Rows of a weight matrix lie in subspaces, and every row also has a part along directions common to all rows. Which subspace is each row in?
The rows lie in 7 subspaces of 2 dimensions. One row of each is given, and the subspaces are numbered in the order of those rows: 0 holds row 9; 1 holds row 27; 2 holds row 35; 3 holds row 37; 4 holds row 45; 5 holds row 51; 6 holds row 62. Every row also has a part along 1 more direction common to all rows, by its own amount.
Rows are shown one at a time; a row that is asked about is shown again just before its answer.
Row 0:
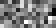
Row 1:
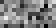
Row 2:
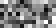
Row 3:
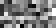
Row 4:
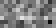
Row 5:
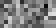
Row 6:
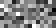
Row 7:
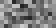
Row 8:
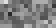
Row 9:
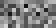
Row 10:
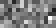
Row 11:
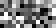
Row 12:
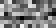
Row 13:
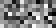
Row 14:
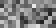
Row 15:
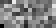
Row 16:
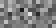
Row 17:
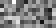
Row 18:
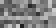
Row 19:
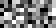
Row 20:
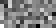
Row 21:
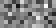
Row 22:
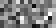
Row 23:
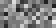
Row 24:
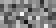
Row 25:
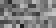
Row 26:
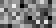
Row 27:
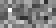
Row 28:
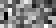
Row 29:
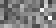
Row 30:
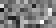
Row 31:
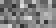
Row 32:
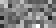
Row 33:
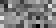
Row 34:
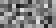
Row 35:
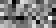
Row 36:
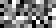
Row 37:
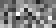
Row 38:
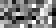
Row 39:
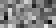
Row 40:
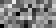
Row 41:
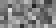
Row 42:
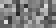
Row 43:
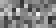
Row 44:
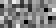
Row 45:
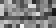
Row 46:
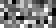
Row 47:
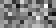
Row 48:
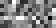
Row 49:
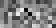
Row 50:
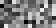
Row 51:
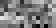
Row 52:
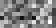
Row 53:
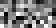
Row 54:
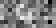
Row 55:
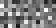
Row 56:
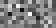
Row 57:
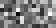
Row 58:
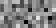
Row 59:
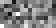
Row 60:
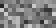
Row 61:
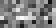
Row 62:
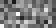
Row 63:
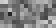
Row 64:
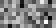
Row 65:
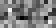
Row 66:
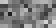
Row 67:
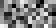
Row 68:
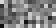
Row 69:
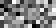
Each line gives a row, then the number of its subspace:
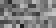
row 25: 4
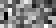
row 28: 1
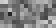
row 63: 6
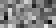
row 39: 1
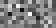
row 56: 3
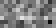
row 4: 1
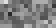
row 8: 6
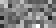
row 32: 5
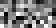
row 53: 3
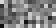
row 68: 5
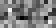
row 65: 1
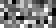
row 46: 6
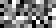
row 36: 2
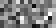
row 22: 2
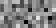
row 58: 0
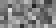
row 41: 1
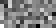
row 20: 5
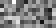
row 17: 2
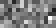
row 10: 0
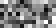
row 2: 6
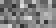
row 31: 4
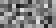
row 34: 3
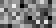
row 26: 4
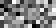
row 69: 5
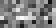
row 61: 1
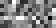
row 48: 2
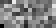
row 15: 6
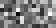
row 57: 2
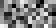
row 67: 0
